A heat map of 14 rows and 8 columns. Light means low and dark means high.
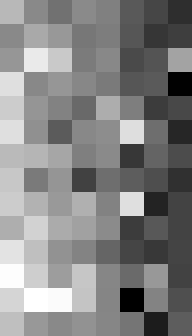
The bottom left is the ninth with the lowest average. Values rise toward the right. The top middle is the smoothest part. Overall the values sit about 50% of the way up the scale.
